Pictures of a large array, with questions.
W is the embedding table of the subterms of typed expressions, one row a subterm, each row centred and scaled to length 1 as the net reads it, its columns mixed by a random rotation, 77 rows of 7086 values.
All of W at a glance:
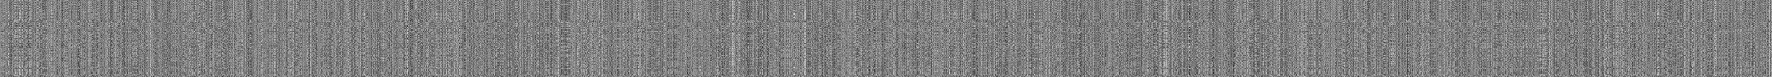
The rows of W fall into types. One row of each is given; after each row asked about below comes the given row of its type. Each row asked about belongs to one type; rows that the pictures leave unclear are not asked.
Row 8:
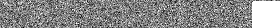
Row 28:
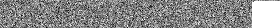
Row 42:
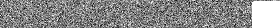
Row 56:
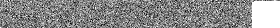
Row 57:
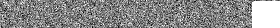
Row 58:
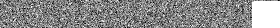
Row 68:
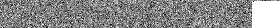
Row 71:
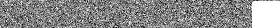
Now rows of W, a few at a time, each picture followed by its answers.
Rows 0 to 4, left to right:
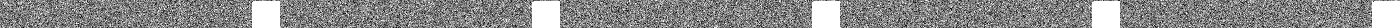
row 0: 8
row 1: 71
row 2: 28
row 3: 58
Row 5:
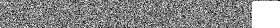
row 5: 58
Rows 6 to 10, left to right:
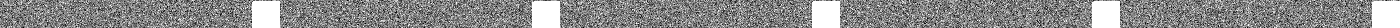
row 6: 8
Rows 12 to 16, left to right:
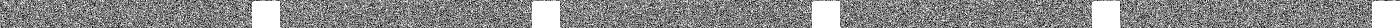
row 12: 57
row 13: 42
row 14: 42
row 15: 71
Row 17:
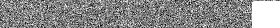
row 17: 42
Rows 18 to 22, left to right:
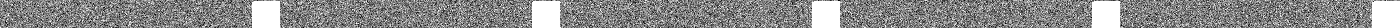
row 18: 71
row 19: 8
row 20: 58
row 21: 58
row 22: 56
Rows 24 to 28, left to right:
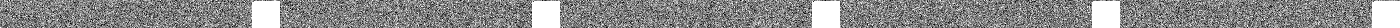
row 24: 56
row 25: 68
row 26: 68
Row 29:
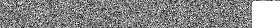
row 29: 8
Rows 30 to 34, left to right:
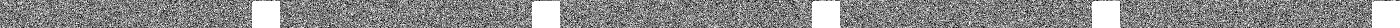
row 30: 8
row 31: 57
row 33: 71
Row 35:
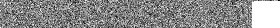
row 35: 58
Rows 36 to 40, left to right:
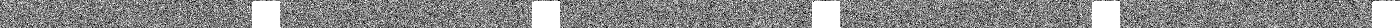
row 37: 58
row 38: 68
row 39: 56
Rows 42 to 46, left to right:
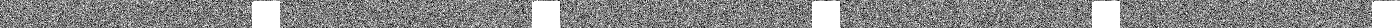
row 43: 58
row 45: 57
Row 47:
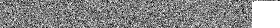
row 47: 58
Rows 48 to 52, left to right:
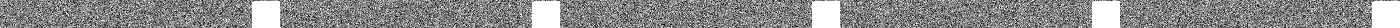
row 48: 71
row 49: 56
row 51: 8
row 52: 42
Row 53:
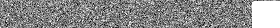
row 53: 71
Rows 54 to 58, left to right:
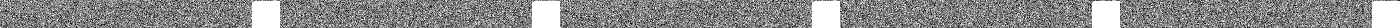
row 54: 56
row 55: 28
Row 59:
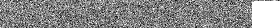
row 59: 42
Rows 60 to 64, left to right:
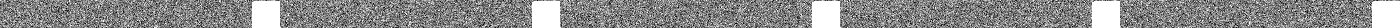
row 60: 28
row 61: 71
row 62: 56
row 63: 56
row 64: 71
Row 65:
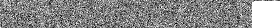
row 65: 56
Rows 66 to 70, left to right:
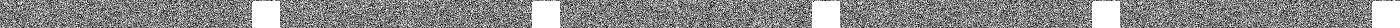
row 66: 8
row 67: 42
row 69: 8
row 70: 8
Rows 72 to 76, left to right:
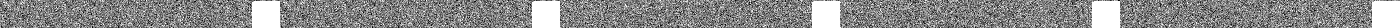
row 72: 57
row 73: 57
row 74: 42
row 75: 58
